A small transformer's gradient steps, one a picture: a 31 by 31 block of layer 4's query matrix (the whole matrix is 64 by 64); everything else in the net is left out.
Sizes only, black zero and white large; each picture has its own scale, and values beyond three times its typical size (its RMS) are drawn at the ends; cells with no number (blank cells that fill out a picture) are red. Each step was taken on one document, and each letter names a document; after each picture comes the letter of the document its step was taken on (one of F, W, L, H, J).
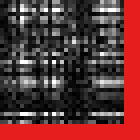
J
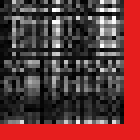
J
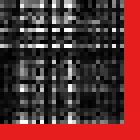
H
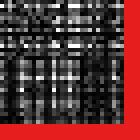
H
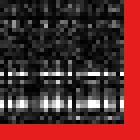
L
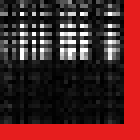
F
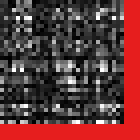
J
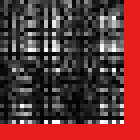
J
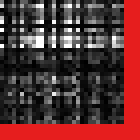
H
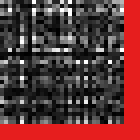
F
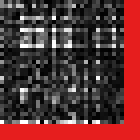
H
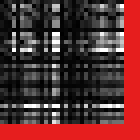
J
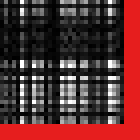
F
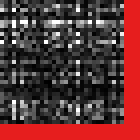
L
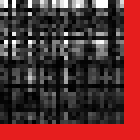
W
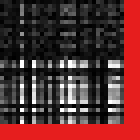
F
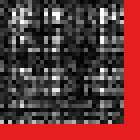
J
